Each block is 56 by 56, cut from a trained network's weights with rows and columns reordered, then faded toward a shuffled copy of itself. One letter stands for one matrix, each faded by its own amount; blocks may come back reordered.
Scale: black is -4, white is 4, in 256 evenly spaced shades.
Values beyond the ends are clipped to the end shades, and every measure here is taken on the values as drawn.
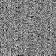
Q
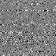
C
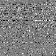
C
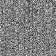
Q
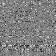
C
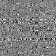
C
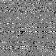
C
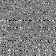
C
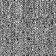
Q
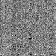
Q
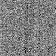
Q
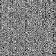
Q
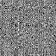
Q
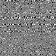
C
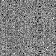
Q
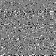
C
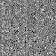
Q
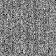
Q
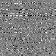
C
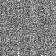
Q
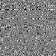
C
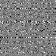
C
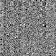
Q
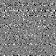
C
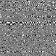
C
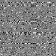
C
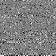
C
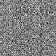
Q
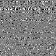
C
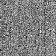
Q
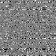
C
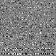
C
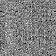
Q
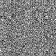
Q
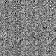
Q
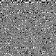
C
